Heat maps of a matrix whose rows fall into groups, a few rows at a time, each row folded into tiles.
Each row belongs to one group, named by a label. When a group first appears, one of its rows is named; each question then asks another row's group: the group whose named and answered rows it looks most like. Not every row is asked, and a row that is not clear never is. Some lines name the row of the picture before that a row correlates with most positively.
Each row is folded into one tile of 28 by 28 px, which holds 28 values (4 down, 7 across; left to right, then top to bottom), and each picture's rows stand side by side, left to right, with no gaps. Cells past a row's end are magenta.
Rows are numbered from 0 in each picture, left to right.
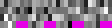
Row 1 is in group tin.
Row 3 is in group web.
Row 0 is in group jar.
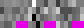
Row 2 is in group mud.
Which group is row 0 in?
tin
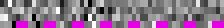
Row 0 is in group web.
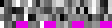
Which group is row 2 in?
mud
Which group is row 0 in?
mud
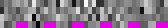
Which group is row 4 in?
jar
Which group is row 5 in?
tin
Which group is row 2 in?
web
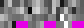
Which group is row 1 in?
tin
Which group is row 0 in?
web
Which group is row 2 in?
jar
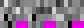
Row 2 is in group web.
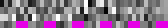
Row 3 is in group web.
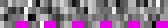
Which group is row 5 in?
web
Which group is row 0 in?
mud
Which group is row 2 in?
tin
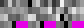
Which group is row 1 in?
web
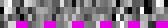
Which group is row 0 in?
tin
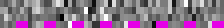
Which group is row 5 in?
web
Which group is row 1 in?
tin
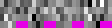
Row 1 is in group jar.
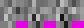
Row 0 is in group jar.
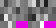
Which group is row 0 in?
jar
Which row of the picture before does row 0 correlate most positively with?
0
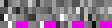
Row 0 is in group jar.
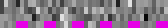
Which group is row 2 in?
jar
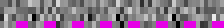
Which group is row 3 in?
mud
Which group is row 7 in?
tin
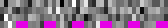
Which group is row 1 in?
web
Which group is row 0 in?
jar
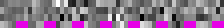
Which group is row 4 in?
jar
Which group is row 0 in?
mud
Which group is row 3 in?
mud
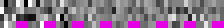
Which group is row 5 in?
tin
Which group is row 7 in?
jar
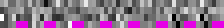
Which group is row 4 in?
jar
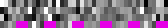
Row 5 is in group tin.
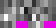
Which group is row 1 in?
jar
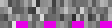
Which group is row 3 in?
mud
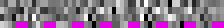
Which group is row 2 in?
mud
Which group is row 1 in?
jar
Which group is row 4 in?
tin
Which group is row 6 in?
web
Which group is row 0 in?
mud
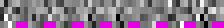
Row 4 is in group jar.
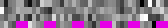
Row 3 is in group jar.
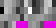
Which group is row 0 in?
tin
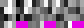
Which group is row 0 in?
tin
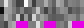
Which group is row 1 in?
jar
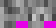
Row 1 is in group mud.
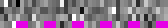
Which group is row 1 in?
jar
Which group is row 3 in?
mud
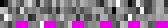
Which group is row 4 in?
tin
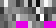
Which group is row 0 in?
tin
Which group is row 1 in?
mud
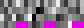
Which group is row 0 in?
mud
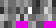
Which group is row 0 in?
tin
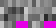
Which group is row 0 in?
mud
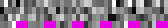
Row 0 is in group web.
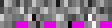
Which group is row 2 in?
web
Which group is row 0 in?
web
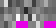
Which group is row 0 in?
tin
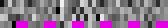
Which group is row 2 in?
tin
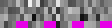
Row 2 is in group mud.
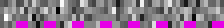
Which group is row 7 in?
web
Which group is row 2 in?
tin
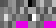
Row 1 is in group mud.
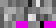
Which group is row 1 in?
web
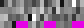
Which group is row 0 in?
web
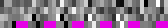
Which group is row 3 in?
jar
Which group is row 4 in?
jar
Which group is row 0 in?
web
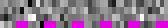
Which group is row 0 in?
mud
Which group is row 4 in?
web
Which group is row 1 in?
web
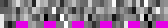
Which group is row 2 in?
jar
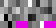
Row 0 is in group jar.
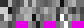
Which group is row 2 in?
jar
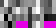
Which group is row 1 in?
tin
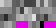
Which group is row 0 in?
mud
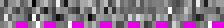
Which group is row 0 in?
jar
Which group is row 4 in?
tin
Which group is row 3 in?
mud
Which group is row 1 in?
jar
